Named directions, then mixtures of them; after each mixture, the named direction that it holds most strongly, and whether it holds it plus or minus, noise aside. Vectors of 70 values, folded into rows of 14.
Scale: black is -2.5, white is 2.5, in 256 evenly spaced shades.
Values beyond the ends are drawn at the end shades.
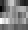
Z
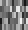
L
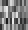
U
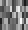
L, plus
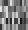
U, plus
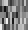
U, minus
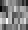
Z, plus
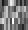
U, plus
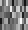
L, plus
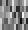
L, minus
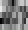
Z, minus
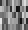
L, minus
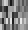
U, minus
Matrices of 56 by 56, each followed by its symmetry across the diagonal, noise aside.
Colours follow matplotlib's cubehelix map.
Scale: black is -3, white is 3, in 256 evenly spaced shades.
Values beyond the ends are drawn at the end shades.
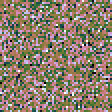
antisymmetric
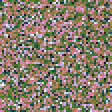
neither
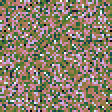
symmetric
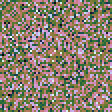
symmetric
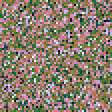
neither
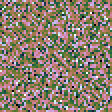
antisymmetric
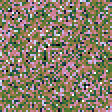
symmetric
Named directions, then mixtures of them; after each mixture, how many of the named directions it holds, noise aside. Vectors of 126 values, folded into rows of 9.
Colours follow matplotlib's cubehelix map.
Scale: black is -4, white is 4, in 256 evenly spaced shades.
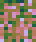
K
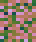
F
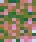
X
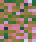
three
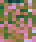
two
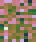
two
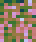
one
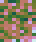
one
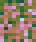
one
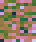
three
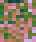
two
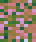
two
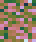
three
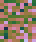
three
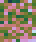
two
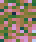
two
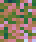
three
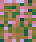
one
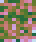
one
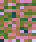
three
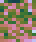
two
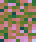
two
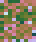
two
